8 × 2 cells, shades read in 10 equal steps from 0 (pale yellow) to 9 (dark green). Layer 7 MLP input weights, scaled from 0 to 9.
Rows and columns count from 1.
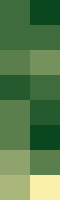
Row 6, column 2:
9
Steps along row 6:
up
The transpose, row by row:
7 7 6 8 6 6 4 3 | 9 7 5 7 8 9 6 0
